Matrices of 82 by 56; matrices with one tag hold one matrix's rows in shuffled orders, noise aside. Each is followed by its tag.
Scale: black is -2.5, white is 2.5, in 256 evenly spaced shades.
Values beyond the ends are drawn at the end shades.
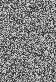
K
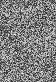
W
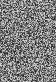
W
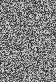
W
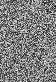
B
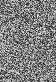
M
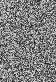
M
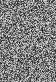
W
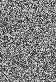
W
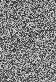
K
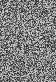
W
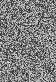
K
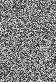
W
